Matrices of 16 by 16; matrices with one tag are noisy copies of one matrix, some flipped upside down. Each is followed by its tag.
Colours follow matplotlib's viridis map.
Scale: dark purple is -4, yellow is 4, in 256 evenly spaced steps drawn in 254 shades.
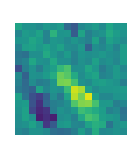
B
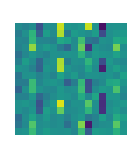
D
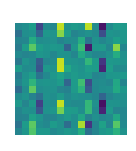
D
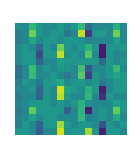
D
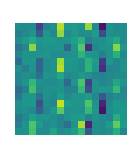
D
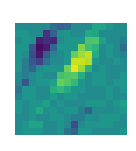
B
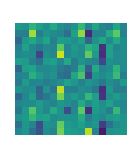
D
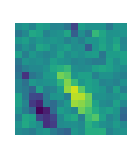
B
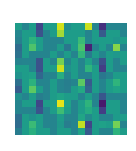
D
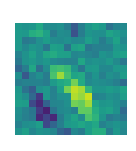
B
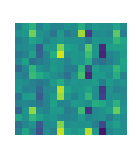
D
